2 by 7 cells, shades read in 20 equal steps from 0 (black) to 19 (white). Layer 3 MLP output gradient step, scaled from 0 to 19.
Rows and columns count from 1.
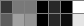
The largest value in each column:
7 12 11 0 3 1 19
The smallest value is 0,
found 3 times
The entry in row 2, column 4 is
0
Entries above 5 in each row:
3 4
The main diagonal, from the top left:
4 12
